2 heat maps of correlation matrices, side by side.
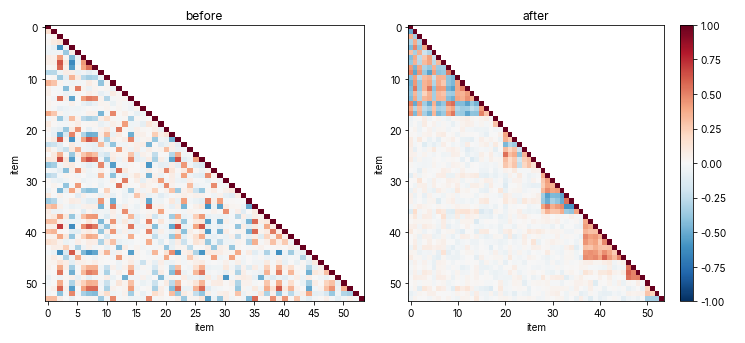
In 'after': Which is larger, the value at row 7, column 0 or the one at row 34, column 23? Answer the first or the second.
the second
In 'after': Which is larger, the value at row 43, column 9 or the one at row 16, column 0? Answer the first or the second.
the second
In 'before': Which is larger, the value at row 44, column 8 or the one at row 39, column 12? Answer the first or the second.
the second
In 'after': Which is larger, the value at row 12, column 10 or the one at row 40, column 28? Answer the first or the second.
the first
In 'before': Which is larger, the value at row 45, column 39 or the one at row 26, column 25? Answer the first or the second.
the second
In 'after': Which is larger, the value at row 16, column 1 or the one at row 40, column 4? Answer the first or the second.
the second
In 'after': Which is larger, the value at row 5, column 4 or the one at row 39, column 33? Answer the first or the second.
the second
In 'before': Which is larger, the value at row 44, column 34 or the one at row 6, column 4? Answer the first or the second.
the first
